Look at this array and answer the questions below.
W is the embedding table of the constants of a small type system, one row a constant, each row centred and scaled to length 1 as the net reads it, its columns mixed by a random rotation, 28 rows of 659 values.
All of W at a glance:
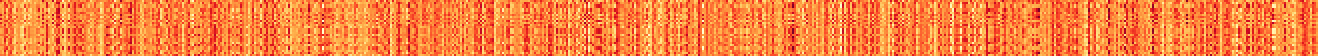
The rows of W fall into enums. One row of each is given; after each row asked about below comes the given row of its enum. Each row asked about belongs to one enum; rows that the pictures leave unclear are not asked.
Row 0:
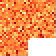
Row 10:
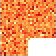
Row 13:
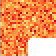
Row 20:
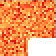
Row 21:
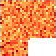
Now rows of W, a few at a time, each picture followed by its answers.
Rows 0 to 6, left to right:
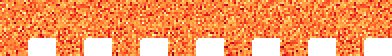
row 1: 20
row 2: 10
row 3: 10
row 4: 21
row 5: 21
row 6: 20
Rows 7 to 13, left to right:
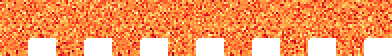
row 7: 0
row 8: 21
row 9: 0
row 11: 0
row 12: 20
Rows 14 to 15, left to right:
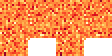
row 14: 10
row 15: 10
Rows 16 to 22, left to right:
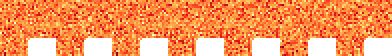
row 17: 13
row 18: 10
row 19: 20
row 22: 13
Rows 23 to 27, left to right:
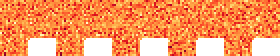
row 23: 10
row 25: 20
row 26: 21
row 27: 13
